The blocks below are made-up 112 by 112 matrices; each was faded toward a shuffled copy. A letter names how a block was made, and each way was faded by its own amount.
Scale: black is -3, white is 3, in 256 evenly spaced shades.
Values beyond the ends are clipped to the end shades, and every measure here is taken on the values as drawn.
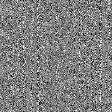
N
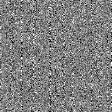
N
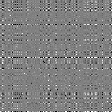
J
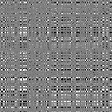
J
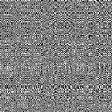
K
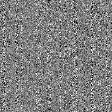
N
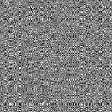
K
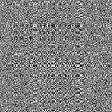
K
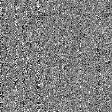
N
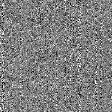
N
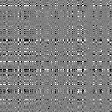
J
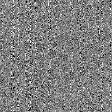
N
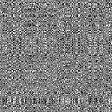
K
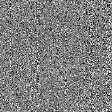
N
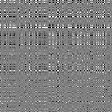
J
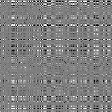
J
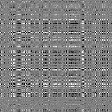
J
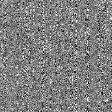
N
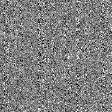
N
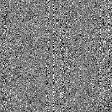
N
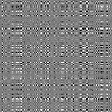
J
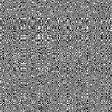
K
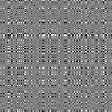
J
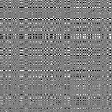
J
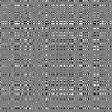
J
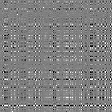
J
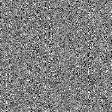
N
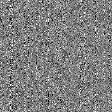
N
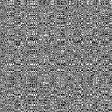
K
